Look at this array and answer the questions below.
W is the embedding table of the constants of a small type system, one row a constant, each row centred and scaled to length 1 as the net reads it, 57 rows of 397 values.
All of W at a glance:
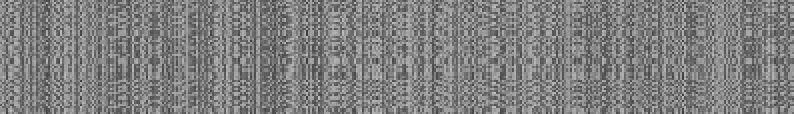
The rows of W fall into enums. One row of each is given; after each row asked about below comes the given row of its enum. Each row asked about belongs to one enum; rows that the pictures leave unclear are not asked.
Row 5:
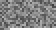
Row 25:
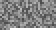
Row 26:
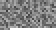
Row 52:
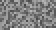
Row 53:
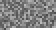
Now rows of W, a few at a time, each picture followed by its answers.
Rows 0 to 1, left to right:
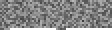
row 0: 5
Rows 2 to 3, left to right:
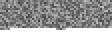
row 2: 26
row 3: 53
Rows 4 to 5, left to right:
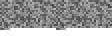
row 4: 5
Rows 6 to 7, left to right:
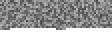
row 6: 52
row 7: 25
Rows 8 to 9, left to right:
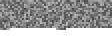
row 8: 53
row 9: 52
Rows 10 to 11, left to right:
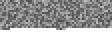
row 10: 52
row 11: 53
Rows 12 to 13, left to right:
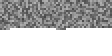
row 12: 25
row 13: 52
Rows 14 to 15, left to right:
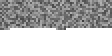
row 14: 5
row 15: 52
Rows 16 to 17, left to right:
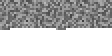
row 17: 52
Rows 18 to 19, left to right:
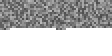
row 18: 53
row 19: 25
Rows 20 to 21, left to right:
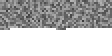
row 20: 26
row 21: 52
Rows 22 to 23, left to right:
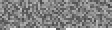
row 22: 25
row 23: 5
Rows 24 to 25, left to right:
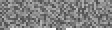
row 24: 5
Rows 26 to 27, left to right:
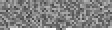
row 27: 53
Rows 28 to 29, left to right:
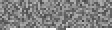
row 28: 25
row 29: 52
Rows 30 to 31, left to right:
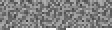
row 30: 52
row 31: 52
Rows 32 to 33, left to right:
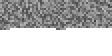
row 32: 25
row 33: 5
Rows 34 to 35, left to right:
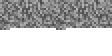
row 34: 25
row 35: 25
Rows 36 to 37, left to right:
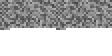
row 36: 5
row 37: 5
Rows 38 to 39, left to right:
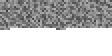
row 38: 26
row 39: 5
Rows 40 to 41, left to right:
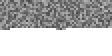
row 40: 52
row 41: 53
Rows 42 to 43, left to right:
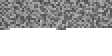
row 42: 5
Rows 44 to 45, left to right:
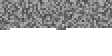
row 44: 25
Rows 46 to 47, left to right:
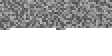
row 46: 53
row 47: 5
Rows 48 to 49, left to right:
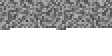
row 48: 52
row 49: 52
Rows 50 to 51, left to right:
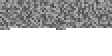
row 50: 26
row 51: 25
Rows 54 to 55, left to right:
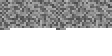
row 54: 5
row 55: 5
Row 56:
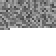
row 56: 26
